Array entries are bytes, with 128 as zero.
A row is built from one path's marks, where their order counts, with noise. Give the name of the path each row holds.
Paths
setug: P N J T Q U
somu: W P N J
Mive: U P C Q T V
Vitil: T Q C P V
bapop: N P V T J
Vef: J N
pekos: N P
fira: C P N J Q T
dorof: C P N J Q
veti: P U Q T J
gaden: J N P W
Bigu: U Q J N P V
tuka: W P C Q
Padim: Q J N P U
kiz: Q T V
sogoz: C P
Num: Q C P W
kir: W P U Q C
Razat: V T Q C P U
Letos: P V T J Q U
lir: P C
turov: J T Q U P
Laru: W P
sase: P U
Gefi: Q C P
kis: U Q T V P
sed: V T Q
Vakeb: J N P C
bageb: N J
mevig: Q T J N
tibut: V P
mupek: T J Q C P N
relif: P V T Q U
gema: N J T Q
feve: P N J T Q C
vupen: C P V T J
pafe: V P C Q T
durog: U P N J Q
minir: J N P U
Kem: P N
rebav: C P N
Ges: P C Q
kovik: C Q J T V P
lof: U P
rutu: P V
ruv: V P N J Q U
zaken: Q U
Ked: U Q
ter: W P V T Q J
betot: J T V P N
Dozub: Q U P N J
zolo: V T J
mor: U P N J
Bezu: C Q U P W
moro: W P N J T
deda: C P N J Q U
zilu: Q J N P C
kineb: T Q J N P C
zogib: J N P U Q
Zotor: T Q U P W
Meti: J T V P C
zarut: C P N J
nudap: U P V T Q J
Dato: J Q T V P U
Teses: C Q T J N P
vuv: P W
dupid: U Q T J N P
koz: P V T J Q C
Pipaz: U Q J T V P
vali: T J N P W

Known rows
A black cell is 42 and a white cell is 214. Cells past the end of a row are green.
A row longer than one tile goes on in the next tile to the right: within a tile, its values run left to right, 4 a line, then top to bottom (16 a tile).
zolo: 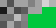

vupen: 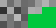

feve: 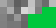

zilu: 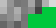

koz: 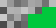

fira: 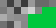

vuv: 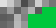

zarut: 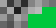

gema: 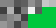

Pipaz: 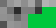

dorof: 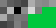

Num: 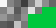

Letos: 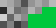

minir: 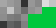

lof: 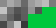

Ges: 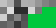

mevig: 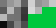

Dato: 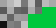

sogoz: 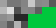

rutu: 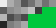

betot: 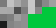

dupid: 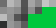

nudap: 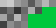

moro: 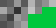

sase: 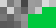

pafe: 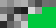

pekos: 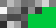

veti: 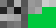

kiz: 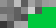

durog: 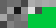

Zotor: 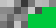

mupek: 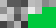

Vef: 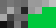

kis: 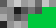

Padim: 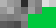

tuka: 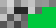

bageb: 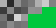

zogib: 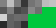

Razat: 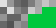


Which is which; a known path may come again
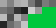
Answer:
pafe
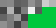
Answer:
gema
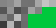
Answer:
bapop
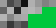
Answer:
deda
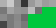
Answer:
vali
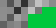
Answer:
mor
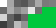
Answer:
Vitil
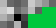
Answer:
Gefi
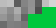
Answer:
kineb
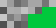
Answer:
koz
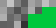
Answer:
turov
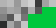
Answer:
Meti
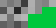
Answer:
ruv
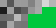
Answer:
zolo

